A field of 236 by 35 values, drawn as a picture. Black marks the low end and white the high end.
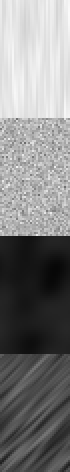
The table splits into 4 rows of 1 panel. Panel 1,1: very high, streaked downward, faint in contrast. Panel 2,1: high, fine-grained. Panel 3,1: very low, smooth, faint in contrast. Panel 4,1: low, slanting up to the right.
